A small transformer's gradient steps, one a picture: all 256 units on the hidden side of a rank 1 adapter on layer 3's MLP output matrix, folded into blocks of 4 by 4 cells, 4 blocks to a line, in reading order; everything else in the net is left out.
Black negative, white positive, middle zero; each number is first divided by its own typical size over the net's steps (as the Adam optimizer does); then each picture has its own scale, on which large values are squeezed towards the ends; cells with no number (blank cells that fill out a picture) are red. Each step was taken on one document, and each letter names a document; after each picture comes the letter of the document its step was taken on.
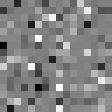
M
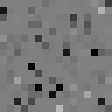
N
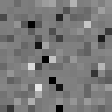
M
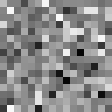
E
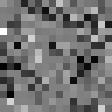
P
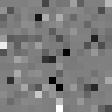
M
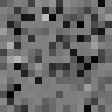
P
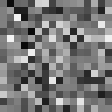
E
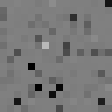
N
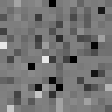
M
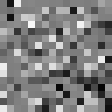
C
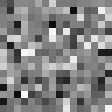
E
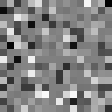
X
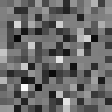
E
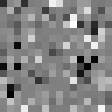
P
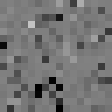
M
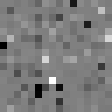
M
